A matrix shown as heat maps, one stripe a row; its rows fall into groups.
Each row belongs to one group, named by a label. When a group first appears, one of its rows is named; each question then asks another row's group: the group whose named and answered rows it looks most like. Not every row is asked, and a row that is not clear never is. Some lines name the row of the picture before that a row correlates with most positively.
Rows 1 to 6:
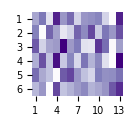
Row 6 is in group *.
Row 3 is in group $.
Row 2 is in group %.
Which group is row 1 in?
*
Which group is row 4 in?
*
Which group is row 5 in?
$
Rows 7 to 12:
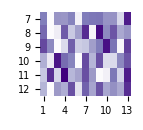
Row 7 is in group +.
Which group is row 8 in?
%
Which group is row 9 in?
$
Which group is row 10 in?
+
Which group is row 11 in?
*
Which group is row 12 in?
+
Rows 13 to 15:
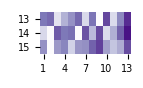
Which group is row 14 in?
+
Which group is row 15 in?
%
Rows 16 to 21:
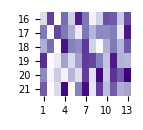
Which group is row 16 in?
*
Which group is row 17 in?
+
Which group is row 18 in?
*
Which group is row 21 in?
%
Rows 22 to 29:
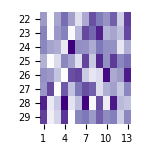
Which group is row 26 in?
$
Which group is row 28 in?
%
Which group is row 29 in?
%
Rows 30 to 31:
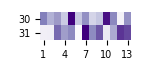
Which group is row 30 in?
$
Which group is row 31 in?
+
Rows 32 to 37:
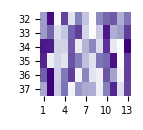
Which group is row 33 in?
$
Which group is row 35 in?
$
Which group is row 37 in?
*
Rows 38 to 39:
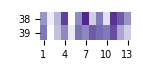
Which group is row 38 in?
%
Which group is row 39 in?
%
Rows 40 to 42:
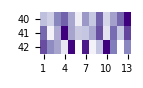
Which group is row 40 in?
+
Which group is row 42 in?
$
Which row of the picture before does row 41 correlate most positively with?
38
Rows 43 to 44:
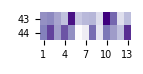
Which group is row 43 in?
$
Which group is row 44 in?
*
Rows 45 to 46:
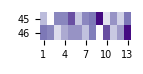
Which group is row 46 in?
*
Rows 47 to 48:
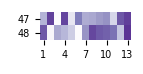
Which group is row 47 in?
*
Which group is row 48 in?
+
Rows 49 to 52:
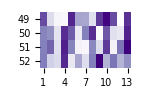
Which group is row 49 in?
$
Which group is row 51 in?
*
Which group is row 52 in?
%
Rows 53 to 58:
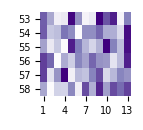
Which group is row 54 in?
+
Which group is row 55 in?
$
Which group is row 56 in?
*
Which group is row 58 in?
+
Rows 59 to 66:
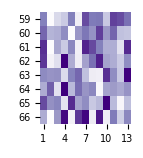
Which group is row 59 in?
+
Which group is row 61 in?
+
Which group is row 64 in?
*
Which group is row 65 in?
$
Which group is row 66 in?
%
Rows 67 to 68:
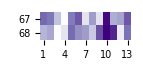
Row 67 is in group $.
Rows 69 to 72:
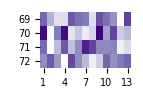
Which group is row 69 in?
$
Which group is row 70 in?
%
